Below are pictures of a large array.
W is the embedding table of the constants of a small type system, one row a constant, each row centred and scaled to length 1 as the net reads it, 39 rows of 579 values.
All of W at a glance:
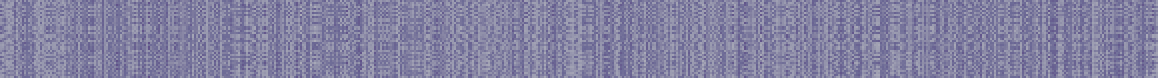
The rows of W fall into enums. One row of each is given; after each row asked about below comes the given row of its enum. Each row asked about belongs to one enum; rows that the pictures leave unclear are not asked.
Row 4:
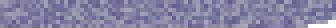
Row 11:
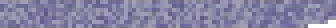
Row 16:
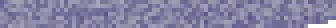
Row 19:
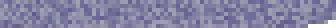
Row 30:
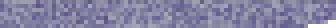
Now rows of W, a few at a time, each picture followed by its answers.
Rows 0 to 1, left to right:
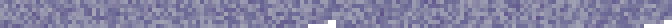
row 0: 19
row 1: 11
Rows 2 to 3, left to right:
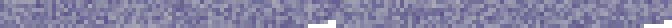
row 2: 30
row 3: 16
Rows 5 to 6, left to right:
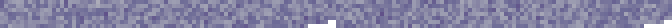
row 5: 16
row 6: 11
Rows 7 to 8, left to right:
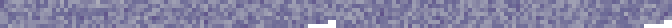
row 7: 16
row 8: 11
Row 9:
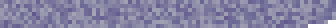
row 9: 19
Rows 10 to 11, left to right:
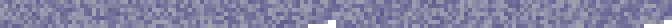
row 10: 19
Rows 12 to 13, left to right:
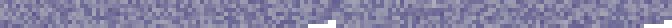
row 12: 19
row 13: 16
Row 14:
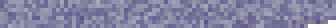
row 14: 16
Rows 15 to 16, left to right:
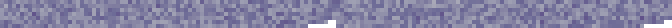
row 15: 19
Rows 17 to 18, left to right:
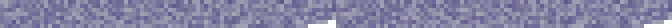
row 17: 4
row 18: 4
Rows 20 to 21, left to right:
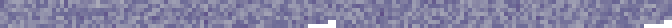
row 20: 16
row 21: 11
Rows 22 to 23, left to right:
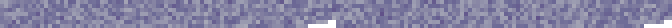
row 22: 4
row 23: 11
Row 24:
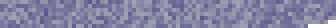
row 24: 11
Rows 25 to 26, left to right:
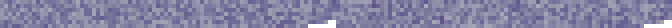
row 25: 19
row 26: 30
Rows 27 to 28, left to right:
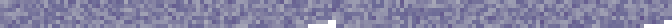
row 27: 4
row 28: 16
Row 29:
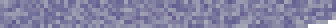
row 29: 4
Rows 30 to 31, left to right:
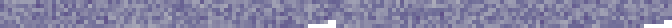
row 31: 16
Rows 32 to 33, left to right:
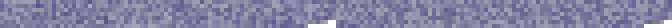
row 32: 30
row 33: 19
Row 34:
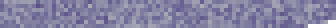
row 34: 30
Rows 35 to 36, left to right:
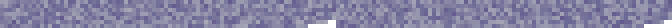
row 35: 4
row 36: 19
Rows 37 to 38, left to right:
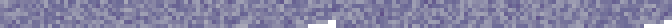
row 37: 4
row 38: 11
